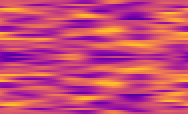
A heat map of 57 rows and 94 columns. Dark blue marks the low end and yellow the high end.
Mirror symmetry: top to bottom. Average level on the scale: 50%. Grain: streaks across. Histogram: bell-shaped. Slope: none.
